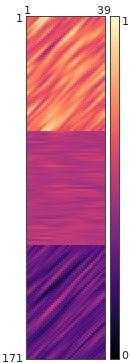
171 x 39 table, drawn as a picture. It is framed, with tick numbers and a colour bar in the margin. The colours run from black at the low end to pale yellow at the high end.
The table splits into 3 rows of 1 panel. Panel 1,1: high, slanting up to the right. Panel 2,1: middling, streaked across, faint in contrast. Panel 3,1: low, slanting up to the right.
